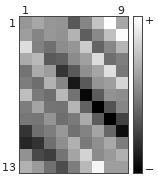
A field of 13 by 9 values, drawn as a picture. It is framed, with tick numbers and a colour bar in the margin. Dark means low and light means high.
The ninth with the highest average is the top right. The grain runs diagonally down to the right. On average the colour sits 50% of the way up the scale.
